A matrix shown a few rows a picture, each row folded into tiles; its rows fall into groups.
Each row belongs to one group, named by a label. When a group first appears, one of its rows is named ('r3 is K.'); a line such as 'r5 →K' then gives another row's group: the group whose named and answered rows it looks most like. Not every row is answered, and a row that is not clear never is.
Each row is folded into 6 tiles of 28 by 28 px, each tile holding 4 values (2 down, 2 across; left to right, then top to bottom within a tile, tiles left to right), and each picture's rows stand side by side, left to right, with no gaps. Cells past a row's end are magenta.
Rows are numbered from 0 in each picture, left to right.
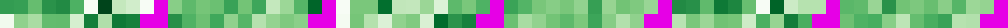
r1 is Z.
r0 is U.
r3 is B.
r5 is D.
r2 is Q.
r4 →U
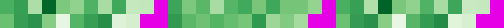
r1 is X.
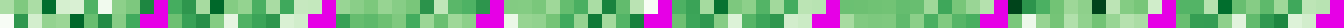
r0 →Q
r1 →D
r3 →U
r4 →D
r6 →B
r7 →D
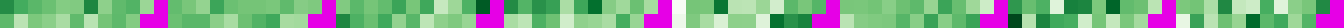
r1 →D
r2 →Z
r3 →B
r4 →Q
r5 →U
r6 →X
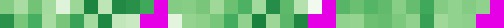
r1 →U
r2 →B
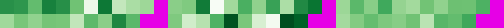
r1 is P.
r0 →U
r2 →Q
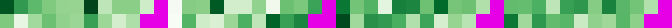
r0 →B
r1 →Q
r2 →X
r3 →X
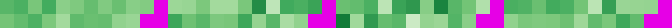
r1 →Z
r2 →X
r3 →U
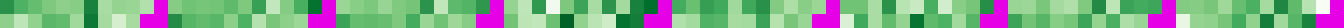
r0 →B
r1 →Z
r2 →Z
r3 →P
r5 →Q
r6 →Z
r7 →U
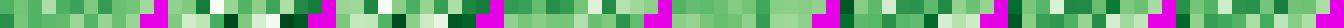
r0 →X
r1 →P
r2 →P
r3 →U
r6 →X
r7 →X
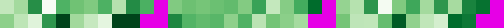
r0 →P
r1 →Z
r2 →P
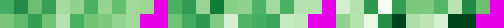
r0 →D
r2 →P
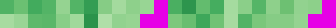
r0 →B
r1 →D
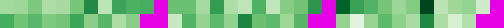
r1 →Q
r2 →B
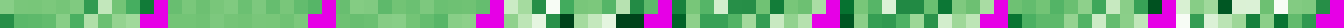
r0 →Z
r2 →D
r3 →P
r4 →X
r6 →Z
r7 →Q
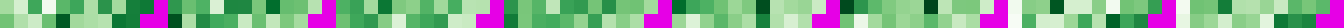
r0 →P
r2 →D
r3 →X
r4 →B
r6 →Q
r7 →Q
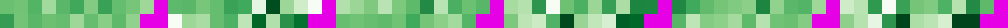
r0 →X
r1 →U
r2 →Z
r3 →P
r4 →B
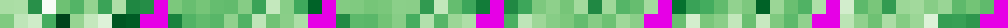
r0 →P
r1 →Z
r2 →Z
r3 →B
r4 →B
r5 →Q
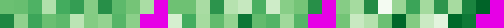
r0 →X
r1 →Q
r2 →P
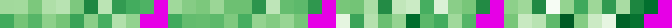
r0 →Z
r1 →Z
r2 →Q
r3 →P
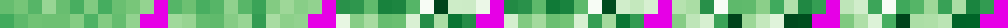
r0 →X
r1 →B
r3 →U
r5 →P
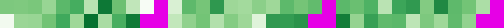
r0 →U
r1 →Q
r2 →X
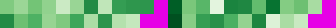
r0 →Z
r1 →X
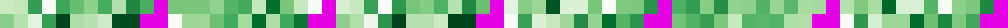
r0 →P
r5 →Q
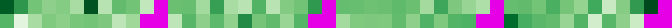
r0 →B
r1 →Q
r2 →U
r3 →Z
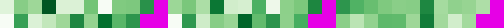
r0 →Q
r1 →Q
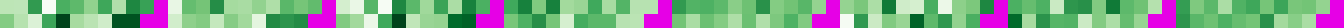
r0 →P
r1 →Q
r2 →P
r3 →D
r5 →Q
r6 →X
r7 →X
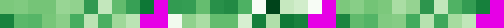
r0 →Z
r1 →U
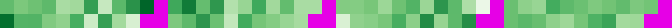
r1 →D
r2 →U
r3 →D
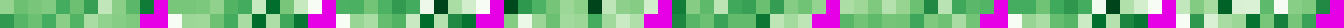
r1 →U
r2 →U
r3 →B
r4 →X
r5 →Z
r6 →U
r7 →Q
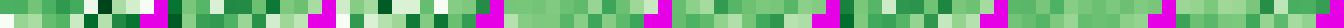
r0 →U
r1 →X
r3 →U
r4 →D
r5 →X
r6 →D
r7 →Z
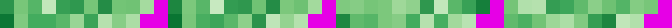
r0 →X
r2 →Z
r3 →D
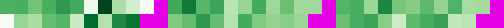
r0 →U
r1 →D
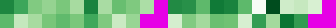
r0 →B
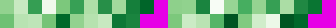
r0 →P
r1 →P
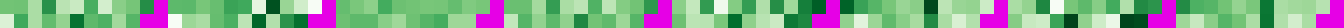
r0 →Q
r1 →U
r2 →D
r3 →Q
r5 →B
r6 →P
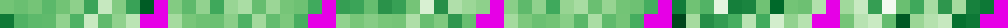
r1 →Q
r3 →Q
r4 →X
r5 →P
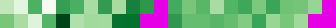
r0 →P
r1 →X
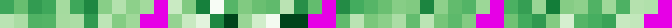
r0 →B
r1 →P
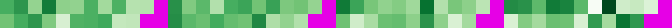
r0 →D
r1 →X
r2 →B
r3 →U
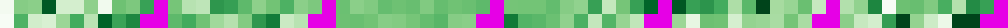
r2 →D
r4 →B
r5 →P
